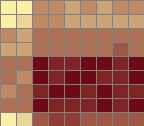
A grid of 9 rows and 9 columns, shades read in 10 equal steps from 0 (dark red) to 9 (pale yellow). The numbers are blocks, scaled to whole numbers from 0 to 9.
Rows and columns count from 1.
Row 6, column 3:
0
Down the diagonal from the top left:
9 8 4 4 1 0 0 1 3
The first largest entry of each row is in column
1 1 2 1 1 2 1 1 1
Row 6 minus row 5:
0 1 0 0 -1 0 1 0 0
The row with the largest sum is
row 2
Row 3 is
5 6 4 4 4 4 4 4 4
